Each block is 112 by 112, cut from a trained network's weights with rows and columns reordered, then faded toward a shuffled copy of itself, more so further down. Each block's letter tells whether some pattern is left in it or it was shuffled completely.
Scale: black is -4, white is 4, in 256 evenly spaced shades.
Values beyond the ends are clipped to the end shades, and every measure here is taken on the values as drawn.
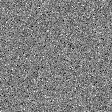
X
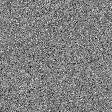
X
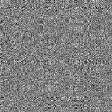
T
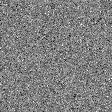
X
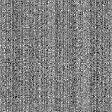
T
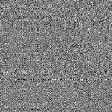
T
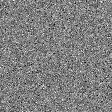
X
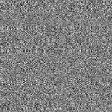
T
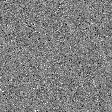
X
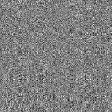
T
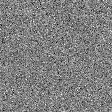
X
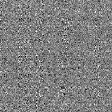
T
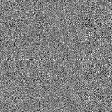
T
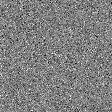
X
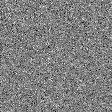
X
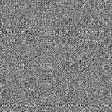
T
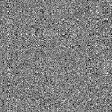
T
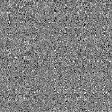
T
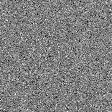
X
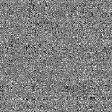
T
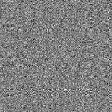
T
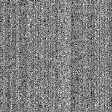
T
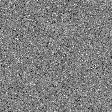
X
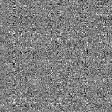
T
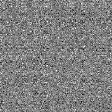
T
